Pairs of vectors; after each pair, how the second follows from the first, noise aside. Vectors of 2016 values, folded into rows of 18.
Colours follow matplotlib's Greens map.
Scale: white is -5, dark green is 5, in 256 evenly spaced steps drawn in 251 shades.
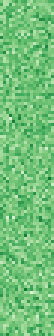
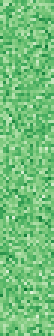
copied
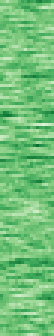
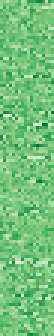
sign-scrambled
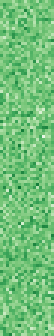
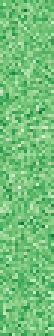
sign-scrambled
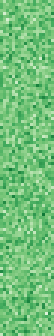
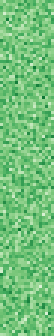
sign-scrambled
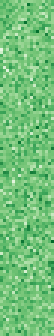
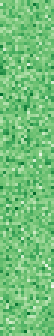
reversed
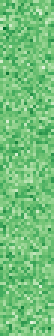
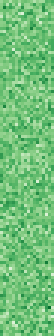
reversed
